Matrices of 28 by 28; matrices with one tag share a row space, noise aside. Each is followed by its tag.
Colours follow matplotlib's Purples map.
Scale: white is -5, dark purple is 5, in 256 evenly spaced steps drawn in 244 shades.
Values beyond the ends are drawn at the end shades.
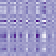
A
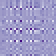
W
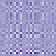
W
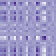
A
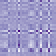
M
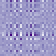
W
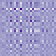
W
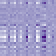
A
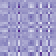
M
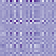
W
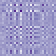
W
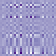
W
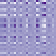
A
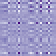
M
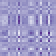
M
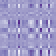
M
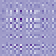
W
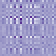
W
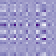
A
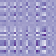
A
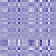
M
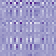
W
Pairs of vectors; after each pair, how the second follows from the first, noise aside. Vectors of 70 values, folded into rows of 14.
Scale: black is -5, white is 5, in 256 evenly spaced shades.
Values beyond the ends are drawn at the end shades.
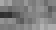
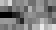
scaled up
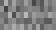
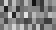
scaled up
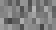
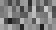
scaled up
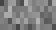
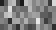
scaled up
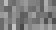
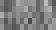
shuffled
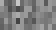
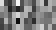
scaled up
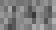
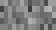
shuffled
